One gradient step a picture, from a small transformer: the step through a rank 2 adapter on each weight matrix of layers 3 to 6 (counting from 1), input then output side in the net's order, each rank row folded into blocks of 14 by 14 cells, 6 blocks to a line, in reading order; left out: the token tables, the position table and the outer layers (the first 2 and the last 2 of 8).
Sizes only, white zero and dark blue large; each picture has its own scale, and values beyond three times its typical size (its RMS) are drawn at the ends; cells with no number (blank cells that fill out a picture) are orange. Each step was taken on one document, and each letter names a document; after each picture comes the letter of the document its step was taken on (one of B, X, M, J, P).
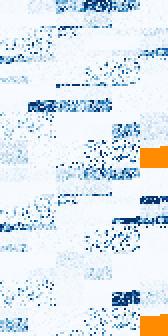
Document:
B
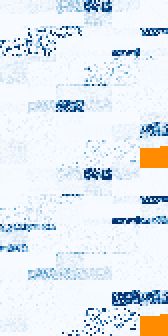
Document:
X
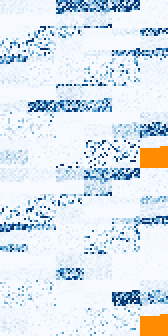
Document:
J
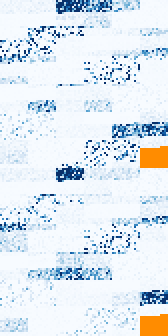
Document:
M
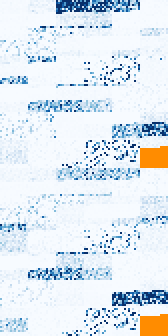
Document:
M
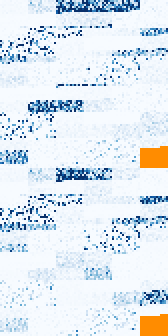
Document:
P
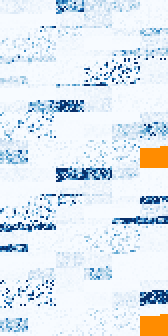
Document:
B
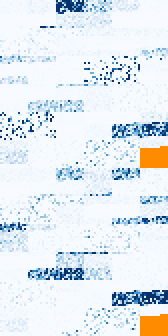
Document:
M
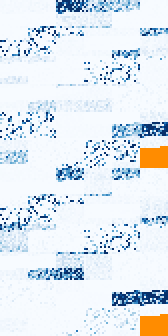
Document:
M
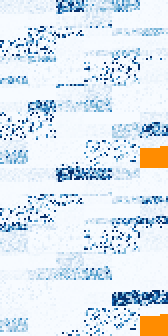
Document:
P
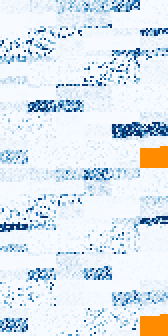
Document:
J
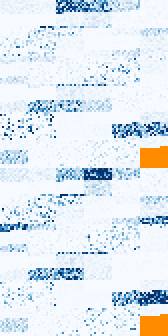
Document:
J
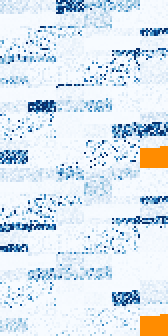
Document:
J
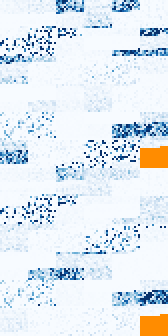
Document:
B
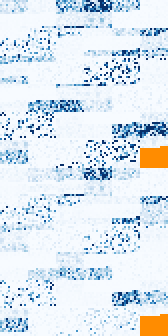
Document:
B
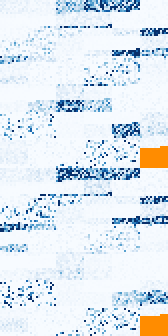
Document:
J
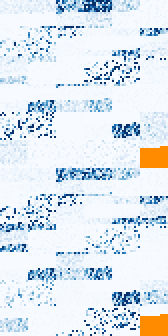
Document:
B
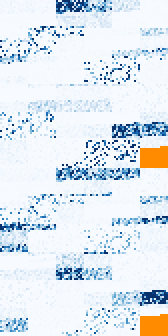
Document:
M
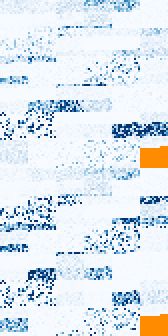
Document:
B
